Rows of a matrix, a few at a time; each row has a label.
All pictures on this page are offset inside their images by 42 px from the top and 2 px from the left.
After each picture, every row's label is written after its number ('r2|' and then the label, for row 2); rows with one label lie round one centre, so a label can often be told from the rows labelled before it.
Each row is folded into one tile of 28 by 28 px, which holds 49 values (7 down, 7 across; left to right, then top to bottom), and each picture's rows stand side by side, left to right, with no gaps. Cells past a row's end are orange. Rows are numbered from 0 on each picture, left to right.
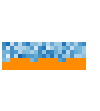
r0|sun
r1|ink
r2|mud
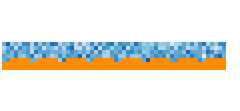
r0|mud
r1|mud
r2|ink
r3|mud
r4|mud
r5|ink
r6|ink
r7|sun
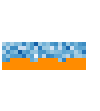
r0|ink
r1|sun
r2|mud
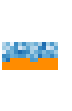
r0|ink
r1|ink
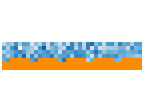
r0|ink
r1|ink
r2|ink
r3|sun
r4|mud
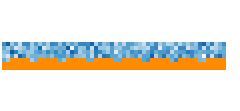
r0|sun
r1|mud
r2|mud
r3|sun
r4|ink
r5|ink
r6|ink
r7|sun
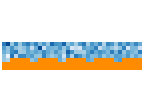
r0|sun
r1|mud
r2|sun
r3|mud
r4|mud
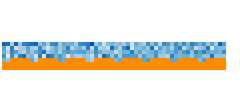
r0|sun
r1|sun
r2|mud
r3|sun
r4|ink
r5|mud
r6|mud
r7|mud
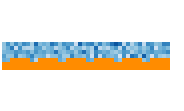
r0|mud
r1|mud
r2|mud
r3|sun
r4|sun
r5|mud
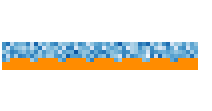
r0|sun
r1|mud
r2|ink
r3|ink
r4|sun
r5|sun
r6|ink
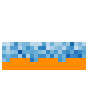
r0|ink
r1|ink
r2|ink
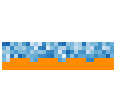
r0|sun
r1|ink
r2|sun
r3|ink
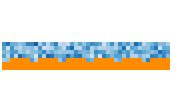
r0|sun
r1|sun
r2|ink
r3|sun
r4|mud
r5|ink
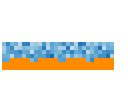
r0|mud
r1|ink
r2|mud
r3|ink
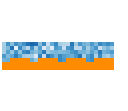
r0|mud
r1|sun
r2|ink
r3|mud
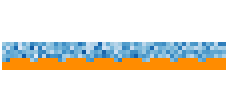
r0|ink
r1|sun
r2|mud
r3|ink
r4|ink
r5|mud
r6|mud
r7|mud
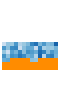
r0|ink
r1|sun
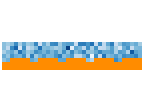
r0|ink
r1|mud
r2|mud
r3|sun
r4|ink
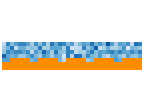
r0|mud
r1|mud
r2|sun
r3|mud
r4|mud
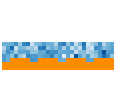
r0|mud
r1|ink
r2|sun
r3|ink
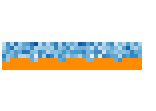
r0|mud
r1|sun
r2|mud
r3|sun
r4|ink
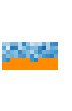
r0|ink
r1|ink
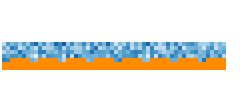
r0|ink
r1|sun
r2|sun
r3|mud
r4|ink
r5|sun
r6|mud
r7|ink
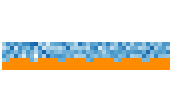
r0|mud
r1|sun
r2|mud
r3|mud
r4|mud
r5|mud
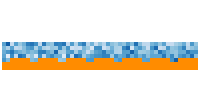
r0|sun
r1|sun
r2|sun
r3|ink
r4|ink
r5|ink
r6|ink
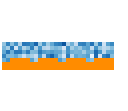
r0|mud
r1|sun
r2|sun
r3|sun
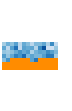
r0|ink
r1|ink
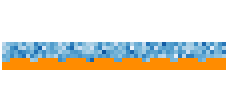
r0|ink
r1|mud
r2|ink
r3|ink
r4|ink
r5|mud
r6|sun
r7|mud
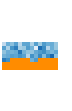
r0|ink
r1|ink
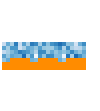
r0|ink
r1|sun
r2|sun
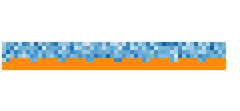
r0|mud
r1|mud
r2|ink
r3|ink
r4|ink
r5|mud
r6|sun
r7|ink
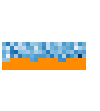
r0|sun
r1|ink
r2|ink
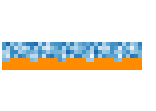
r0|sun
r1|sun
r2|sun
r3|sun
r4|sun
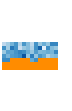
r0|ink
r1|mud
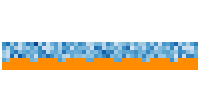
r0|sun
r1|sun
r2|mud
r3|ink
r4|ink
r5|mud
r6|sun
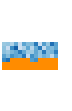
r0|ink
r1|mud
